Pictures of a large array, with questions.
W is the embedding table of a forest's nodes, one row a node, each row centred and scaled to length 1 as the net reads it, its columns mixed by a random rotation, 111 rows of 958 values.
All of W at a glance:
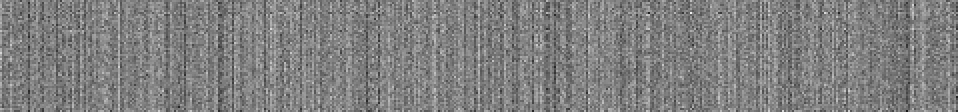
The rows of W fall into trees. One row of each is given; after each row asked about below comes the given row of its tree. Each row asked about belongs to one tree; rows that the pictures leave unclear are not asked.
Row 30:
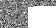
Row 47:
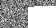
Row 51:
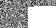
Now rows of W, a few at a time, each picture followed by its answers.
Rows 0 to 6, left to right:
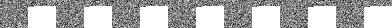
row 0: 51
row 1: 30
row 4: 30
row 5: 47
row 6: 47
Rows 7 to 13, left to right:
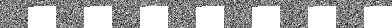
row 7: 47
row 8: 47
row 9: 30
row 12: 30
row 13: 30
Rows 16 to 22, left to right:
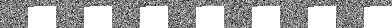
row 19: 30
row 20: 51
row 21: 47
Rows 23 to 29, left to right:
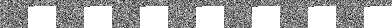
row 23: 51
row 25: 51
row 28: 47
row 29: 47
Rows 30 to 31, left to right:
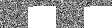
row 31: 51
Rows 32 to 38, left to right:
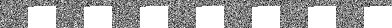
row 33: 51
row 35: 47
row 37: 47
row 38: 47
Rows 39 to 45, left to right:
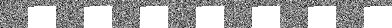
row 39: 47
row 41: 47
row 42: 51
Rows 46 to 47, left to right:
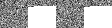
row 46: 47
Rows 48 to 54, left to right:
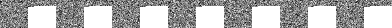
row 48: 47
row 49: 30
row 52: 51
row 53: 30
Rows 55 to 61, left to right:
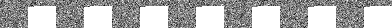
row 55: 51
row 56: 47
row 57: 47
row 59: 30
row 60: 47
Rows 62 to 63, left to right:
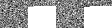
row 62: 51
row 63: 47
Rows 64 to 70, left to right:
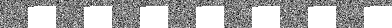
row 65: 51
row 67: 51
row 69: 51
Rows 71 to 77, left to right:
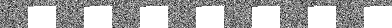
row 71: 51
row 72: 47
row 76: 51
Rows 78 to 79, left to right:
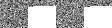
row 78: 51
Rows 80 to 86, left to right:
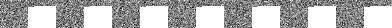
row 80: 47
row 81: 51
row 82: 51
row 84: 30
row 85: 47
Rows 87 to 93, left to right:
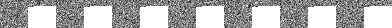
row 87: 30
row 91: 47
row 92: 47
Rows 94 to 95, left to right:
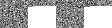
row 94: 51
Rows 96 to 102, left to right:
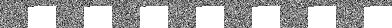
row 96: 47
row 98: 47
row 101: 47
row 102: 47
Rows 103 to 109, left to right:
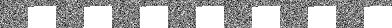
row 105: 51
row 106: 51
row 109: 30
